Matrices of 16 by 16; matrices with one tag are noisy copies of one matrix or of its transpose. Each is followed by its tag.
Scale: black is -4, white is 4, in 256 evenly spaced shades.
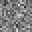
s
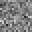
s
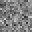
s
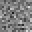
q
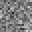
q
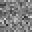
s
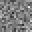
q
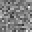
q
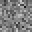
s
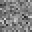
s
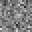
s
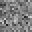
s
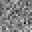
q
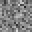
s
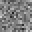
q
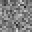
s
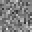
q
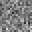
q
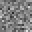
q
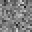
s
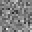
q
